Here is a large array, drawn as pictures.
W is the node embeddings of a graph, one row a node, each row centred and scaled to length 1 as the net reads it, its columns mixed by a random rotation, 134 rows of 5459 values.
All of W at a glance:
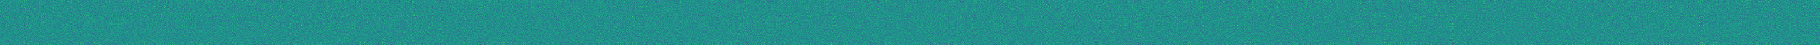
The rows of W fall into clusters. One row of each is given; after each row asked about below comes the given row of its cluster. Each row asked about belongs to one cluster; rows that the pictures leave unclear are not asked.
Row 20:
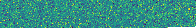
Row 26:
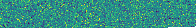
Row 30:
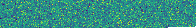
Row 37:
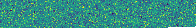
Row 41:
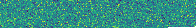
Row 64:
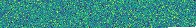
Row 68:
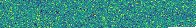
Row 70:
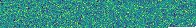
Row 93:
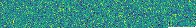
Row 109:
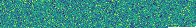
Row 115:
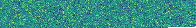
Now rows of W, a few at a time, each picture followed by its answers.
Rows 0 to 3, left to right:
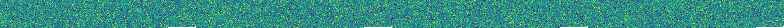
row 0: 41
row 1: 93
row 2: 30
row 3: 68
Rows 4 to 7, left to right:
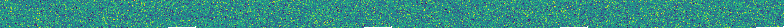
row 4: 68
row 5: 30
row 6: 64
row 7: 30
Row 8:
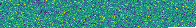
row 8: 68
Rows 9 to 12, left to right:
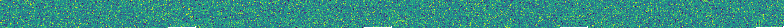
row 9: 20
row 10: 30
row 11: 41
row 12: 93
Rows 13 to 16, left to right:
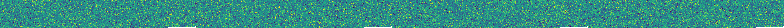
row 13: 109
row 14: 37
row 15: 64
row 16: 30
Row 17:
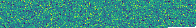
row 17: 26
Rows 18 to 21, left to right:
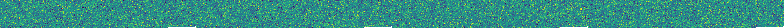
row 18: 115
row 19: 115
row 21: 30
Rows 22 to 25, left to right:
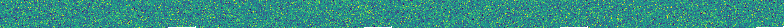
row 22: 30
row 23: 64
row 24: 64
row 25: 37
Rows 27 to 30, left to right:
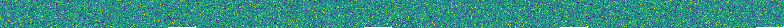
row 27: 26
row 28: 70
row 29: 37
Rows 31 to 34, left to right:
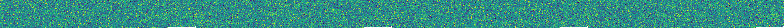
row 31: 20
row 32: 41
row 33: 37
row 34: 26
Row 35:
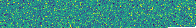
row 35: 20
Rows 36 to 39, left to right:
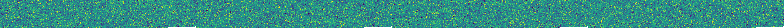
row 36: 64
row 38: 30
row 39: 93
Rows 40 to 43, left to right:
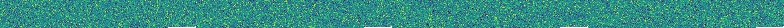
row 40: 109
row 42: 68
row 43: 115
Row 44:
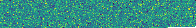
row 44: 20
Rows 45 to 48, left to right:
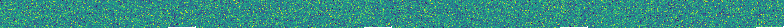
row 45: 70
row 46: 64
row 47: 64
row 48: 93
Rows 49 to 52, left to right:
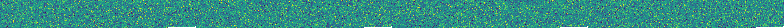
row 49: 93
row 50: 109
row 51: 70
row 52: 109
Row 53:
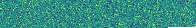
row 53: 109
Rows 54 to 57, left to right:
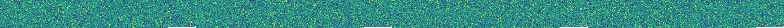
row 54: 115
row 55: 41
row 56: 20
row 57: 70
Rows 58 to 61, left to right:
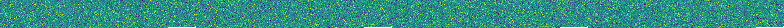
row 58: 37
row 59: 109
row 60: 30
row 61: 26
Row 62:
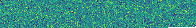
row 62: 70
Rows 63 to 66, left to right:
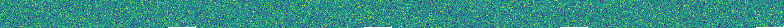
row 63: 109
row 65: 68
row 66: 109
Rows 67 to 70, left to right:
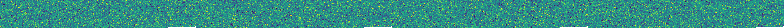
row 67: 30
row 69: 37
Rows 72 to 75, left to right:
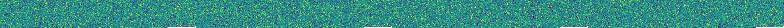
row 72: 20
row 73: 70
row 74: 37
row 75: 109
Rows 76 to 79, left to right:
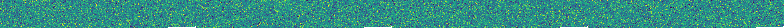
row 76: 109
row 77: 68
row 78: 70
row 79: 115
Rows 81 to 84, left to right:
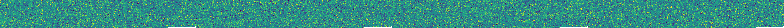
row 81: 41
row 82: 30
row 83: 20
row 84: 37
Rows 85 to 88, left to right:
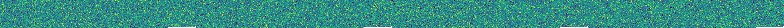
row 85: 109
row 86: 20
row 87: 70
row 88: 115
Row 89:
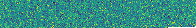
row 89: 26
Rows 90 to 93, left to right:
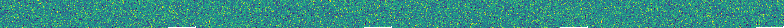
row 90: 64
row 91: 93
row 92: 20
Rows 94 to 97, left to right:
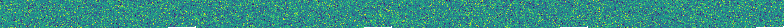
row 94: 70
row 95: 26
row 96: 41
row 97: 68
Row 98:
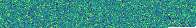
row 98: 26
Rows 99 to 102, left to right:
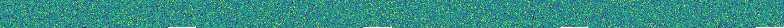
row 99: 30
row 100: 20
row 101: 37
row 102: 109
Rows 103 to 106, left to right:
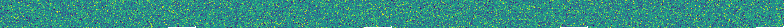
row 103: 64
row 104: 20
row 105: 70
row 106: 20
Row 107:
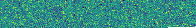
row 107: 115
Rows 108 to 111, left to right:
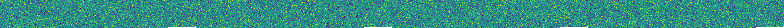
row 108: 68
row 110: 64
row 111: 30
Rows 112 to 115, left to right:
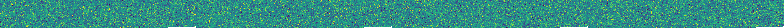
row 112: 37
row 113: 93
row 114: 109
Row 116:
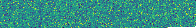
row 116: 20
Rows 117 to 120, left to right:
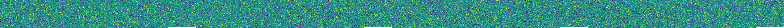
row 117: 37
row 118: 93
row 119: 68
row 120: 30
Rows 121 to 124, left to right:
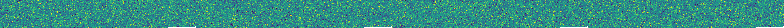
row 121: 64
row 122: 68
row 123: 115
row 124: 37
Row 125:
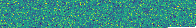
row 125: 20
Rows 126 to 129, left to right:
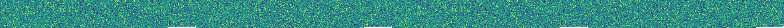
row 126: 93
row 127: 93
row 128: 93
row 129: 109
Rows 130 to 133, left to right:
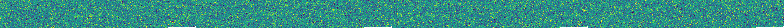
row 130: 26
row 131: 41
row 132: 26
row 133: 93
